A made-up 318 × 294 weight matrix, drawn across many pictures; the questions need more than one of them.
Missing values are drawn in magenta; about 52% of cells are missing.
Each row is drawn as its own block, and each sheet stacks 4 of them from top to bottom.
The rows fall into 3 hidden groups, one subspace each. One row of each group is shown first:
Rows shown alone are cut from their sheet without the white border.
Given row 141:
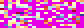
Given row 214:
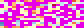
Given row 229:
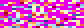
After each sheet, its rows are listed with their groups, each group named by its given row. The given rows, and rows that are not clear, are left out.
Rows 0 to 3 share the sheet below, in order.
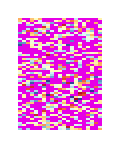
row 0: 141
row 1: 229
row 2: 229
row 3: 141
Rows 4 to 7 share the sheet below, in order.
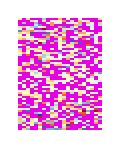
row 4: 229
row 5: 141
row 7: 141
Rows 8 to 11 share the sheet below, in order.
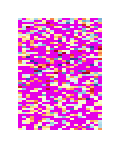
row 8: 141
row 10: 229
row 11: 229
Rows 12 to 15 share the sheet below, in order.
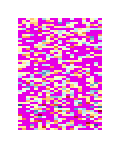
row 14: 141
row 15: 141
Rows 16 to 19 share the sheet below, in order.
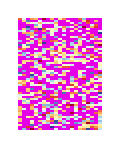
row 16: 141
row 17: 141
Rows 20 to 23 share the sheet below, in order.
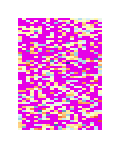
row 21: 229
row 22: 141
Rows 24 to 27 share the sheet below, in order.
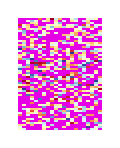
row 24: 214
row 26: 141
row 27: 229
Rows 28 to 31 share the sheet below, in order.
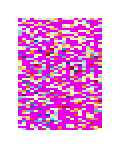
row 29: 229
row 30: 141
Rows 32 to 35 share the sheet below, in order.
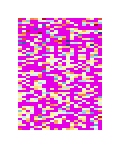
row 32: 141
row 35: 141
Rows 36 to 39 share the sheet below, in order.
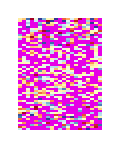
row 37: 229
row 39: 214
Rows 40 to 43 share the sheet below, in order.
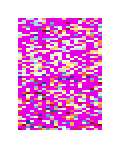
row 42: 141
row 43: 141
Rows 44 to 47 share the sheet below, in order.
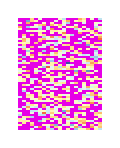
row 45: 229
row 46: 214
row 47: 229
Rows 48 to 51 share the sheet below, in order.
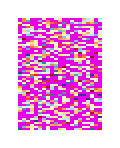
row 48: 141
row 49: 141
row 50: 229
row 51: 141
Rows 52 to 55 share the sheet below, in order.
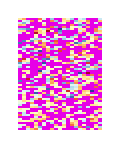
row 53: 214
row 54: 229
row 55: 229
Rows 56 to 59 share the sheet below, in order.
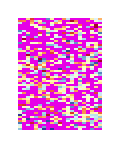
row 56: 141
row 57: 141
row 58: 141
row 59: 141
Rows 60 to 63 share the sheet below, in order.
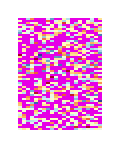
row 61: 141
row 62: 229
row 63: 229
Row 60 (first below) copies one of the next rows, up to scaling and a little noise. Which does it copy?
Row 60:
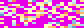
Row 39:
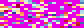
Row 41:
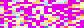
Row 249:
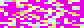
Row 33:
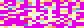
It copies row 249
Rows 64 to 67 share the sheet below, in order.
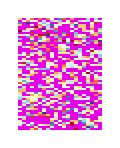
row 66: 141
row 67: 229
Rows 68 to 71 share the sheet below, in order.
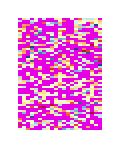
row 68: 141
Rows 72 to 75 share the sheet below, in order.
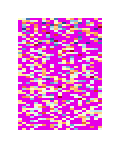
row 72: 229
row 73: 141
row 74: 141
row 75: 229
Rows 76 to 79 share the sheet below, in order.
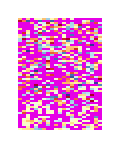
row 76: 141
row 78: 141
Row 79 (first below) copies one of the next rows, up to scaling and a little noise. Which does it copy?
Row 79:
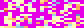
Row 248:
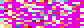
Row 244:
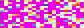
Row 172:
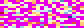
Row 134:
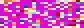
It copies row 248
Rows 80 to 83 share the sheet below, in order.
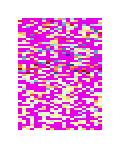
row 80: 229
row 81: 229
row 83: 141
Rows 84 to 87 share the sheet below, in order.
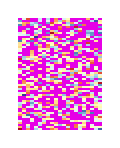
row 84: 229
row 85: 229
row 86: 141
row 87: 141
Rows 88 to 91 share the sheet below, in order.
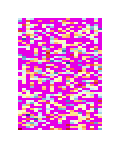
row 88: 141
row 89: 229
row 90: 141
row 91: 141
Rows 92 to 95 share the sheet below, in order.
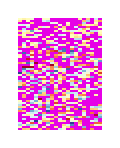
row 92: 214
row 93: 141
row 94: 229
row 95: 229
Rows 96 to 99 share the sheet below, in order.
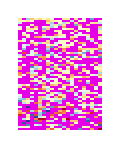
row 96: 229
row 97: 141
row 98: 141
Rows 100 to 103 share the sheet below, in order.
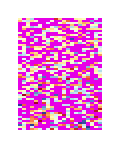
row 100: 229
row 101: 229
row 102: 141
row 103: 229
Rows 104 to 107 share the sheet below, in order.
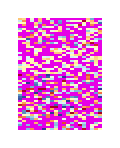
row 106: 141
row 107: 141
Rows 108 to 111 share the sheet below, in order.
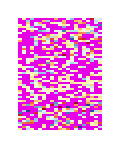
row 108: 229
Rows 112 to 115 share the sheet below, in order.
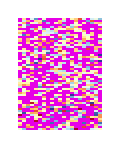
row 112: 214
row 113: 141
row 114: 229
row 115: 229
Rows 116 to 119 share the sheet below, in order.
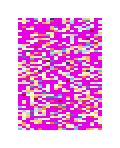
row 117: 229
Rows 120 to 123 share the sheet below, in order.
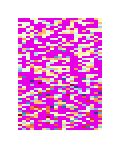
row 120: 141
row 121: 214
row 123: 229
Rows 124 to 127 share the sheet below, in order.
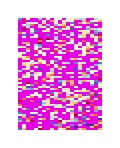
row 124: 214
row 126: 141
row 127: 214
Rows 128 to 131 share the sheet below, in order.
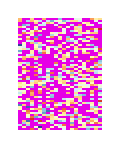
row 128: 141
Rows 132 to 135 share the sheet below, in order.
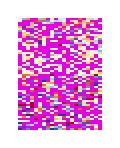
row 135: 141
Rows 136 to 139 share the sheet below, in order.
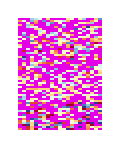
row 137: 214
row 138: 214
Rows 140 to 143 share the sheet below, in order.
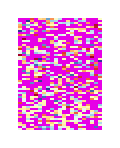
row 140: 141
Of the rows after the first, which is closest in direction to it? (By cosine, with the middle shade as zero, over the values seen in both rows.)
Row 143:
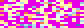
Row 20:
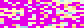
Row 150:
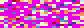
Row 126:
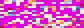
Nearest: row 150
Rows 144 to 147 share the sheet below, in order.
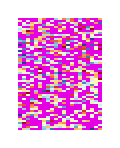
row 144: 141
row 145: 214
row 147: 141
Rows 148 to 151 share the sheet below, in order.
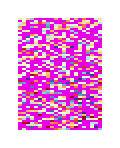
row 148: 229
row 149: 214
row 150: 229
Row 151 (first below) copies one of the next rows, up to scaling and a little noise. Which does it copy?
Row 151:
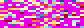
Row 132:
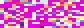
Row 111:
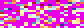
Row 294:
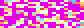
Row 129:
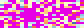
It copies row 294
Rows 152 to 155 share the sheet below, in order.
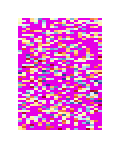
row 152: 214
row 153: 141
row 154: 214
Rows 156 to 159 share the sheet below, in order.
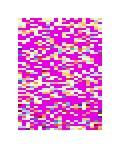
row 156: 229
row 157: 141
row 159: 141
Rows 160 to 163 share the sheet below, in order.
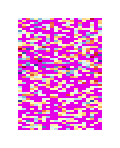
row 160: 229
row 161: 141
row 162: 141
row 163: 141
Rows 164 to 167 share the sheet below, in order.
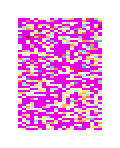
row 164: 141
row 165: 229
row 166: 229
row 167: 229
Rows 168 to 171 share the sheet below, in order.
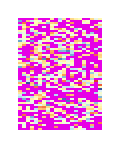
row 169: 141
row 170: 141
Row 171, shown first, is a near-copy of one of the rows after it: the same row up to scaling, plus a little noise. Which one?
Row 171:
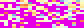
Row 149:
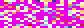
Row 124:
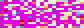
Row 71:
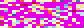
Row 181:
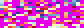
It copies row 71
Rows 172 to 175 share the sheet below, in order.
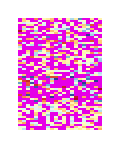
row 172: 214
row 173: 214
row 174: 141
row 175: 141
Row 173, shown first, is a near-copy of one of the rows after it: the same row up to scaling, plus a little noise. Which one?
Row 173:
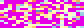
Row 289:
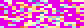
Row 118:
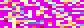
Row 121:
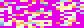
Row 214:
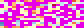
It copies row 121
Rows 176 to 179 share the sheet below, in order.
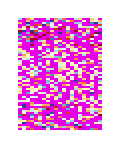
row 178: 229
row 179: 214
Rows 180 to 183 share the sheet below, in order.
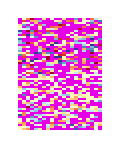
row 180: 141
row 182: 141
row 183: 229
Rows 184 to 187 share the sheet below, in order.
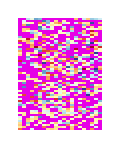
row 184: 214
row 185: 214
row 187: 141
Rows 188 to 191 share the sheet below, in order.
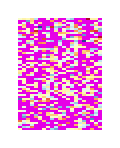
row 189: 229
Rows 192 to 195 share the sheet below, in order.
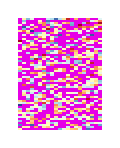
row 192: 214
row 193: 141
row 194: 229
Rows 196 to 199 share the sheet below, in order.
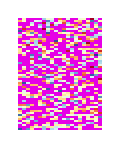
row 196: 229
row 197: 141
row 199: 141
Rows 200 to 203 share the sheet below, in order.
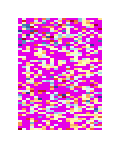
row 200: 141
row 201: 141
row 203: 141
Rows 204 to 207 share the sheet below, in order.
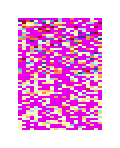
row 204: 229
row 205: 214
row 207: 229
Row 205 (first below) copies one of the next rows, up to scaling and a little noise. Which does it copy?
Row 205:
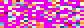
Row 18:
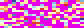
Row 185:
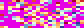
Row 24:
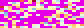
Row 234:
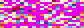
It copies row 185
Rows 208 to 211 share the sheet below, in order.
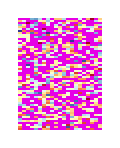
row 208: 229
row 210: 229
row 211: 141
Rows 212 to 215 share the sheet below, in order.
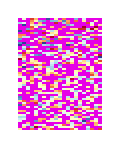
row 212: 141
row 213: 141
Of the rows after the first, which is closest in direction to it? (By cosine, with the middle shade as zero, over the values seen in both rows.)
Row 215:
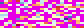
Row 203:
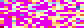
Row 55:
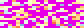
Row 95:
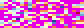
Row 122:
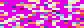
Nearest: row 95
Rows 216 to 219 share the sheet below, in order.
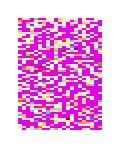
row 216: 229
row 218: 141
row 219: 229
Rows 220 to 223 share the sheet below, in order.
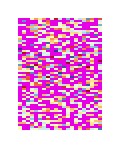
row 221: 141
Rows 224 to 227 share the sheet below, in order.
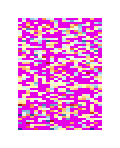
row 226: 229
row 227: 141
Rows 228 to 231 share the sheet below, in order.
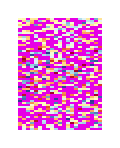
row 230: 141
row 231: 229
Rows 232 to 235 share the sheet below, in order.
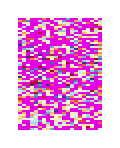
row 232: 141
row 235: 229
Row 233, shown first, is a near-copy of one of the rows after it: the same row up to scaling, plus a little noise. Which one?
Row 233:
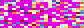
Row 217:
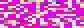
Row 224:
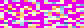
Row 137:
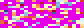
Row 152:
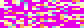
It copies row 217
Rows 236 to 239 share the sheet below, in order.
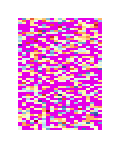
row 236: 141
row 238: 214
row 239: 229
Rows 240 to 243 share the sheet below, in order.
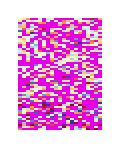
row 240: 229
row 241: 229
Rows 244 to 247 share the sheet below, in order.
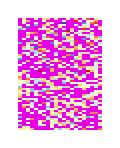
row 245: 229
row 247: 229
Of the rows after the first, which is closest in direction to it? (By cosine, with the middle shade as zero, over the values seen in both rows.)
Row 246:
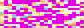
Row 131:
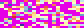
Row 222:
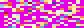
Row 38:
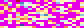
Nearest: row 222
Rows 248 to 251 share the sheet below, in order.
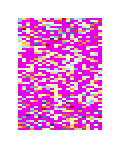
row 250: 141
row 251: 141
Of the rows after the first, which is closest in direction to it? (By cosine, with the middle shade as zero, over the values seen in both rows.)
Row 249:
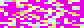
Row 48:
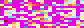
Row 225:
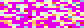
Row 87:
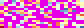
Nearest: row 48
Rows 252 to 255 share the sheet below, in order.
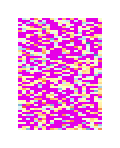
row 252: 229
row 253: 141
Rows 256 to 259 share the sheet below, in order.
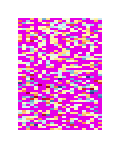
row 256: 229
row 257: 214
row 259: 141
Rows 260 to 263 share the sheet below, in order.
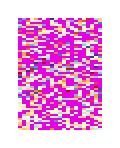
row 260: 141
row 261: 141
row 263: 214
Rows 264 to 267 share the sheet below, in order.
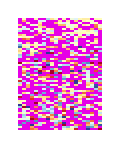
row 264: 141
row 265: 214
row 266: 229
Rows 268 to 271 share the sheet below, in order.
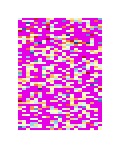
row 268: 229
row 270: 141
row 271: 214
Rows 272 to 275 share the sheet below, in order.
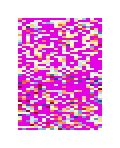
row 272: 141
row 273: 229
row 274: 141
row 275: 141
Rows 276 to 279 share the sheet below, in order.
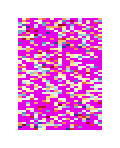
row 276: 141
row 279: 214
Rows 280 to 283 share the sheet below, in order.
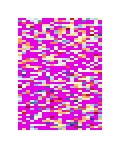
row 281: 141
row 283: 229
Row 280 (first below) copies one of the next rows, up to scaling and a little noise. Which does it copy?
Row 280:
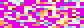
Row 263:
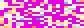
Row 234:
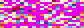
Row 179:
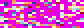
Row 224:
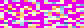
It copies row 234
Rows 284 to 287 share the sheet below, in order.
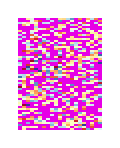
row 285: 214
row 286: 141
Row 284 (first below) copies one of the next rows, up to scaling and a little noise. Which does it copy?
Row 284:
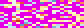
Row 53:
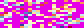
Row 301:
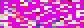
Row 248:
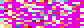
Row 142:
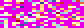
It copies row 142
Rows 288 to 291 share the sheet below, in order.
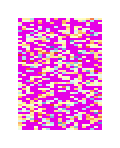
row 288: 229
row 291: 229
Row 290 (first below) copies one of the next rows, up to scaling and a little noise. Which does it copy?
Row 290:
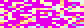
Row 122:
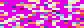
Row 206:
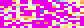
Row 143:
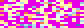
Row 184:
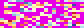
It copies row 184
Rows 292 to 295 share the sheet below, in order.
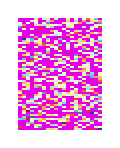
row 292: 141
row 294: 214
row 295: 141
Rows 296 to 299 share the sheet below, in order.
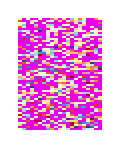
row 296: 141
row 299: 229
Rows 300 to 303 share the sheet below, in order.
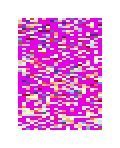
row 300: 141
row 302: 141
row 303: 229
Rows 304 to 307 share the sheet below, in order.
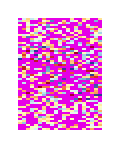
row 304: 229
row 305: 229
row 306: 229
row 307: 141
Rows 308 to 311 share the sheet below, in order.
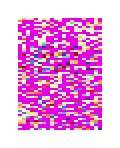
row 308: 141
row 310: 229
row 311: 229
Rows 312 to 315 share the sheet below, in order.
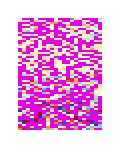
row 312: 141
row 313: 229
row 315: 141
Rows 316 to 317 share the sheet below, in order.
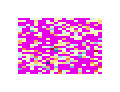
